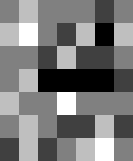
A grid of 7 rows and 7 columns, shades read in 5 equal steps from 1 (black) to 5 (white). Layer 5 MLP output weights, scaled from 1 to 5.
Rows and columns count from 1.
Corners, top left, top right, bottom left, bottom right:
3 3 2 3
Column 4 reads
3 2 4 1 5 2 3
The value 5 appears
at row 2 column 2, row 5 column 4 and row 7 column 6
